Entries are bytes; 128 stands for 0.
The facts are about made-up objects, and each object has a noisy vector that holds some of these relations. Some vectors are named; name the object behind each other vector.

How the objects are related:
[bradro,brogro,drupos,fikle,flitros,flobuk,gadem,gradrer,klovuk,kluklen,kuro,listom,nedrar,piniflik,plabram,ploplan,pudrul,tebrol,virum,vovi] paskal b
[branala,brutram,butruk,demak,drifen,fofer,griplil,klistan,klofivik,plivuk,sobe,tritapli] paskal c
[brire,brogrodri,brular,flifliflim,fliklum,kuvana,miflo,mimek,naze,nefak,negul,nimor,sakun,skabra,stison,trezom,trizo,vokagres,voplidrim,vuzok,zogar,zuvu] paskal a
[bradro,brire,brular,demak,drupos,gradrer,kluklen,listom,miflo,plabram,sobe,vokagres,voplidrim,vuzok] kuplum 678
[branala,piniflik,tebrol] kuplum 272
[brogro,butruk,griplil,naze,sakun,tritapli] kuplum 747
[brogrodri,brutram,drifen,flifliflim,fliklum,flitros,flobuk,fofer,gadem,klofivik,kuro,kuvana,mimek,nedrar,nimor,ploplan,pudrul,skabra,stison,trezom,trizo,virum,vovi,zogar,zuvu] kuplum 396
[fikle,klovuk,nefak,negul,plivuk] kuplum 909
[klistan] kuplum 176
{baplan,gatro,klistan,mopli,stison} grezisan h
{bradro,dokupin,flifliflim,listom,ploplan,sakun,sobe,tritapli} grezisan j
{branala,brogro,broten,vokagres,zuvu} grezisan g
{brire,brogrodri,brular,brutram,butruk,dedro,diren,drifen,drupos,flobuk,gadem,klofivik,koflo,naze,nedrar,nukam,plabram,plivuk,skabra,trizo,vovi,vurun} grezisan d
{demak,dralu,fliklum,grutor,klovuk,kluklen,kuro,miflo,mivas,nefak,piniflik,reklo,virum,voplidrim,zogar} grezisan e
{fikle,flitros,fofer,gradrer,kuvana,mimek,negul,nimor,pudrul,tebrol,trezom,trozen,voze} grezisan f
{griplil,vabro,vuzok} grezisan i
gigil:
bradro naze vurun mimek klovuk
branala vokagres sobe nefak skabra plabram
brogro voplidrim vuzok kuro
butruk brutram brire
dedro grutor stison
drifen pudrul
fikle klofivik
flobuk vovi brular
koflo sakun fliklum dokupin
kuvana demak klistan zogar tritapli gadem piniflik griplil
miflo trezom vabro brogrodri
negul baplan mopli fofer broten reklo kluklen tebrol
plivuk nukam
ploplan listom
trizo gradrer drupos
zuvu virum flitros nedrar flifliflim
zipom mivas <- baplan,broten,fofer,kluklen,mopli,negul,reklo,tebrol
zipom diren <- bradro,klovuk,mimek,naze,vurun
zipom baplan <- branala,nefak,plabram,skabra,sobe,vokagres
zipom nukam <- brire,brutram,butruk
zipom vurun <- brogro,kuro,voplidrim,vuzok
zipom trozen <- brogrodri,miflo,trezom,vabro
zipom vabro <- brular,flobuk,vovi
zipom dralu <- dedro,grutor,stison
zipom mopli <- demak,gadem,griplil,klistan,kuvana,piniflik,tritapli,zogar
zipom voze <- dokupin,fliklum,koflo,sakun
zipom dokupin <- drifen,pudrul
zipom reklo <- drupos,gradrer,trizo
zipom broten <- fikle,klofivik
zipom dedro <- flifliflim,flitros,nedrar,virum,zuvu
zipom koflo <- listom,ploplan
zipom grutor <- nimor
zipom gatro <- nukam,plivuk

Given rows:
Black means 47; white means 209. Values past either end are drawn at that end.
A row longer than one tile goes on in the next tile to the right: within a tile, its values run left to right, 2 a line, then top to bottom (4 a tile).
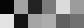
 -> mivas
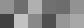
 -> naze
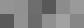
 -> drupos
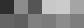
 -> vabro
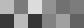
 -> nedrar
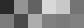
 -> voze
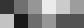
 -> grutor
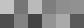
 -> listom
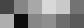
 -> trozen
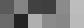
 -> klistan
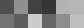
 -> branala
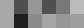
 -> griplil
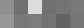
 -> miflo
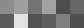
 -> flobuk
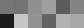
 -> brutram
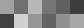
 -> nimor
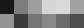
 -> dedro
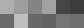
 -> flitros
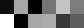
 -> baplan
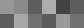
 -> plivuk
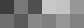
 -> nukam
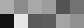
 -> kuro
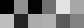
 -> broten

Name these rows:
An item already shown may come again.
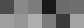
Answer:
kuvana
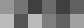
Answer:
fofer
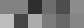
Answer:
demak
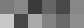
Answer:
demak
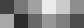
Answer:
dralu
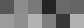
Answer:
kuvana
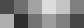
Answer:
dralu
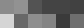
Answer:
negul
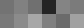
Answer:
vokagres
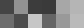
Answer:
branala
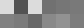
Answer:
brire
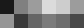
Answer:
dedro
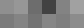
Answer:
kluklen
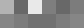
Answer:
voplidrim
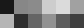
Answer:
koflo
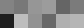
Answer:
brutram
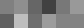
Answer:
gadem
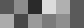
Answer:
gatro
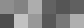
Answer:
trezom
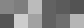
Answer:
trezom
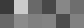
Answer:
fikle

